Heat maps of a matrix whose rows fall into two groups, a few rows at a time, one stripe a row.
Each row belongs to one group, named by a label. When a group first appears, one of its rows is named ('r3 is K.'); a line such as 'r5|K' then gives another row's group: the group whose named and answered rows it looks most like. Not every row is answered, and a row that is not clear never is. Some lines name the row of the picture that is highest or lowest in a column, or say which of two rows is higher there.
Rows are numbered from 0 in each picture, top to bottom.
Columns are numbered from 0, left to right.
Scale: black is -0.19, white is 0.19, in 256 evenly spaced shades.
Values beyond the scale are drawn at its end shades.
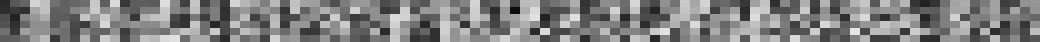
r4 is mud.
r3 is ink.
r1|ink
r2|ink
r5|ink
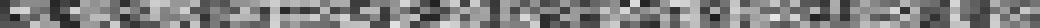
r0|ink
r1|mud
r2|ink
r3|ink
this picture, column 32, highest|1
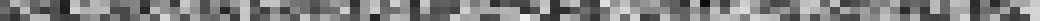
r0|mud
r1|mud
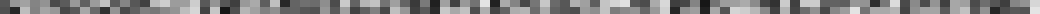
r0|mud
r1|mud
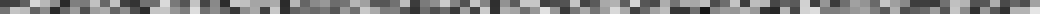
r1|mud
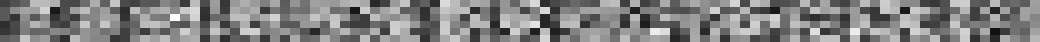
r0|ink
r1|mud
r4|mud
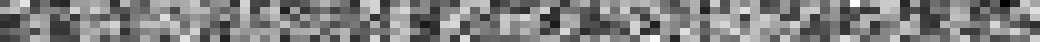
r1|mud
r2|ink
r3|ink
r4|ink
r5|mud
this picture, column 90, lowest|0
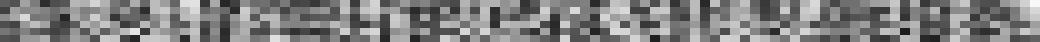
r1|mud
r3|ink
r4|mud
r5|ink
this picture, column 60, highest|2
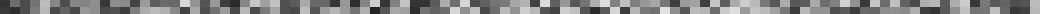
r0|mud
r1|ink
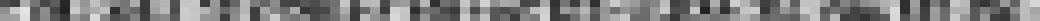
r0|mud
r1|mud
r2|mud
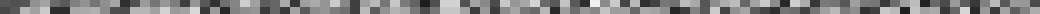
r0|ink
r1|mud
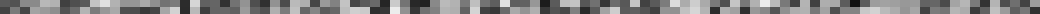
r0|ink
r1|ink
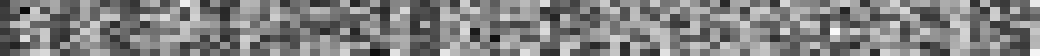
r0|mud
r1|ink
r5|mud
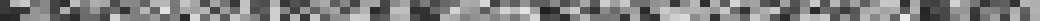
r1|ink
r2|ink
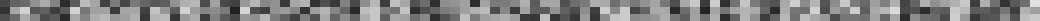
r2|mud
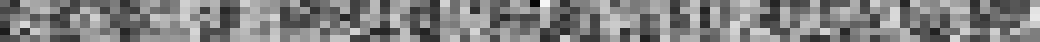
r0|mud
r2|mud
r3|mud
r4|ink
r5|ink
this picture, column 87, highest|0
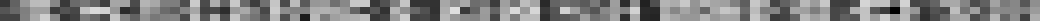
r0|ink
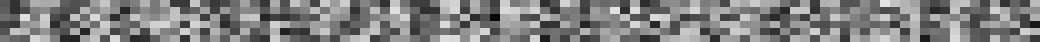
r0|ink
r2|mud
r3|ink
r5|ink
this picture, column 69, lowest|2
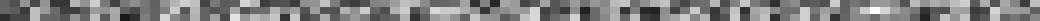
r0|mud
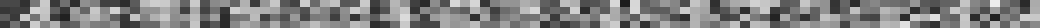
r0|ink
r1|ink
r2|mud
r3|ink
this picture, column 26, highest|1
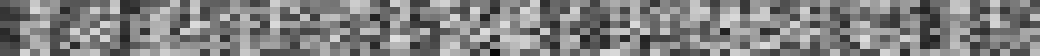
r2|ink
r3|ink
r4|mud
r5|ink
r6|ink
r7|mud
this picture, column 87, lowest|7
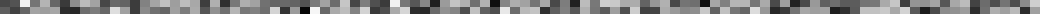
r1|ink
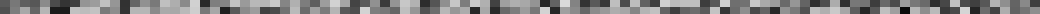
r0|ink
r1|mud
